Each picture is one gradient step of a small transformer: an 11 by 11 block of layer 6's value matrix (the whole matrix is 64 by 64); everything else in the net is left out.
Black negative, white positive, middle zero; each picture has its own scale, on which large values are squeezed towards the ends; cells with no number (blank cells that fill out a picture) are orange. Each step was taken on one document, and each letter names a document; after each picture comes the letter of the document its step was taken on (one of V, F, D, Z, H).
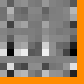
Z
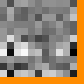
Z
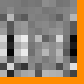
Z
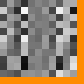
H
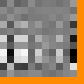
Z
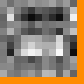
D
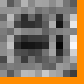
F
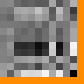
F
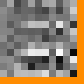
F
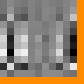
Z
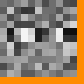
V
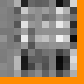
H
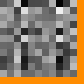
H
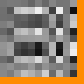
F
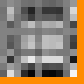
D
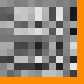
F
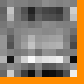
D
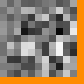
H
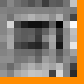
F
